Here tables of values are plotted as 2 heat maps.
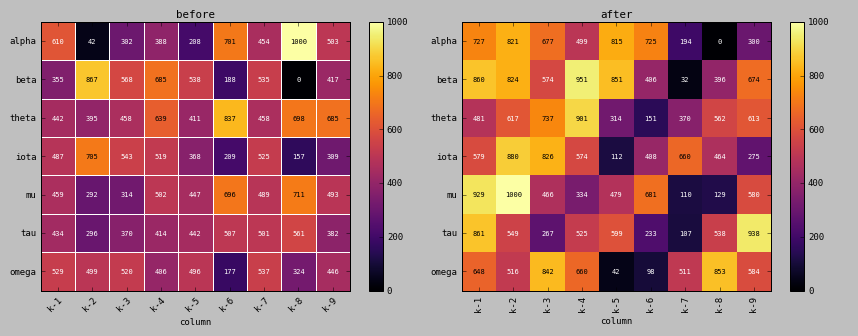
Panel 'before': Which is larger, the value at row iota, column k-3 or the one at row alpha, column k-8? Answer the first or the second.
the second
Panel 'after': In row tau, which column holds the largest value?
k-9
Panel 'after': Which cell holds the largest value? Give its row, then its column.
mu, k-2
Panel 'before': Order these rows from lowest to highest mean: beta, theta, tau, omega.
tau, omega, beta, theta
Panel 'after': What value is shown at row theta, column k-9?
613
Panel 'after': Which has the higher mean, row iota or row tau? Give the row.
iota
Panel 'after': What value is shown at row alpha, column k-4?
499
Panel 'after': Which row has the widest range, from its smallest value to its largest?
beta
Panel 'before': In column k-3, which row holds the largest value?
beta
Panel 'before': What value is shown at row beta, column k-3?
568
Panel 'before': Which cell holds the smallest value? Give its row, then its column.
beta, k-8
